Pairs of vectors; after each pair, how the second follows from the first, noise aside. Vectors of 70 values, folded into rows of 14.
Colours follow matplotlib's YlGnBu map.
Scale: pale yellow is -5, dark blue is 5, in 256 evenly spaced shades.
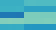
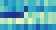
scaled up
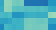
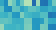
sign-scrambled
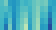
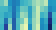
scaled up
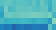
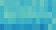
shrunk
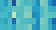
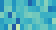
shuffled
